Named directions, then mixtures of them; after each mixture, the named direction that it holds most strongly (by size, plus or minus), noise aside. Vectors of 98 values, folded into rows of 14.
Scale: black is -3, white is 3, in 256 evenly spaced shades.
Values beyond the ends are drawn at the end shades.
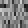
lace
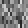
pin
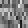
lace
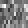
lace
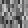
pin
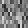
pin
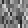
pin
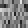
lace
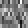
pin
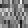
lace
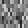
pin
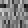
lace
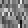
pin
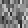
pin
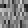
lace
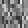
pin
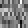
lace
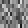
pin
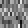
pin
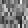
pin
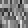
lace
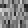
lace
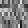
lace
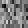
pin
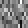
pin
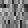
lace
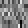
lace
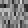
lace
